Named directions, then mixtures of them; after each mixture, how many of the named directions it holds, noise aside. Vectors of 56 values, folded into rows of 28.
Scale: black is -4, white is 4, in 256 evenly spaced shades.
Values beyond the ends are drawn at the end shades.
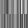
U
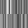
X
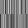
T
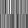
three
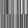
one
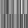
one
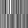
three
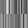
two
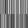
two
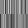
one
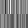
three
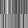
three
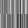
two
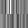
three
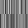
one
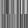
one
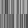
two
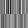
two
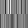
two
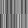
three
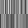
one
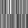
three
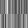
three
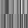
one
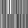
three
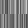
two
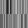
one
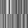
one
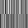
one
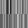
one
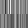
three
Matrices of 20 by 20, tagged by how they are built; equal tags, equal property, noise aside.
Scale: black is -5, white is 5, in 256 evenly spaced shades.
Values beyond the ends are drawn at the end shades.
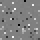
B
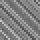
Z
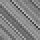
Z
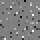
B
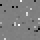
B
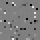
B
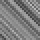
Z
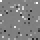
B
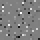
B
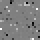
B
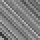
Z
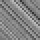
Z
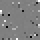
B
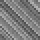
Z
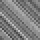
Z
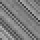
Z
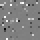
B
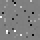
B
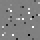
B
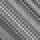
Z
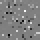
B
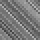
Z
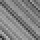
Z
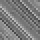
Z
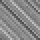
Z
